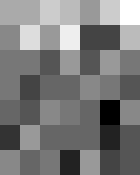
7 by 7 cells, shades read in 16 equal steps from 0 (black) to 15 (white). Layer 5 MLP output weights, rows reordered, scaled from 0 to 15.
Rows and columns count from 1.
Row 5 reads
6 5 8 7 6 0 8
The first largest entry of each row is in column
7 4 4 5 3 2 5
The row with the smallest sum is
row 6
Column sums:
49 54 53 55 47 38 56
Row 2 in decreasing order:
14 13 11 9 8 4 4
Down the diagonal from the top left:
10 13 5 6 6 2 5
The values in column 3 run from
5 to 12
